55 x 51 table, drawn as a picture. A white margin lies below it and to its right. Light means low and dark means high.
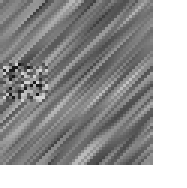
Values change most from cell to cell in the middle left. The grain runs diagonally up to the right. In the middle left lies a patch that is rougher than the rest. Neither half mirrors the other.
